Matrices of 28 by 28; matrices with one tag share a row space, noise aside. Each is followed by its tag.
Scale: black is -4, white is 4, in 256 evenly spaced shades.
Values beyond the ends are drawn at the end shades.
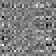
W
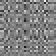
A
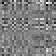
W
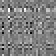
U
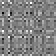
U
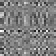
A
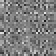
A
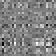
W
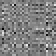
W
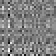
U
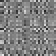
A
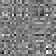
W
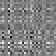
U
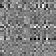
A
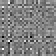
U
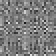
A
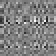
A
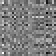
W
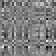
W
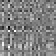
U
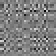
A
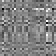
W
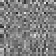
A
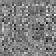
W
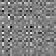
U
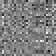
W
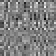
A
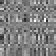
A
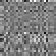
A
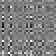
U
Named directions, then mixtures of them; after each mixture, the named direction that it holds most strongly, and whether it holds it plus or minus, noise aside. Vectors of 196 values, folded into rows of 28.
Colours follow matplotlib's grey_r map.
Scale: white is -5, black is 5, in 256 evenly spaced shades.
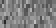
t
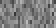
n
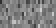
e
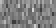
e, minus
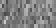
t, minus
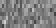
t, minus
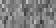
t, plus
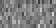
e, plus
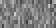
n, minus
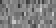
e, plus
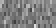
t, minus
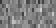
e, plus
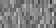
n, minus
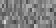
t, minus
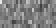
e, minus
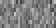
n, minus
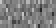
e, minus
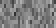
n, plus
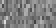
t, minus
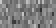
e, minus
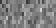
e, plus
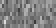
t, minus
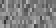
t, plus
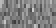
t, minus
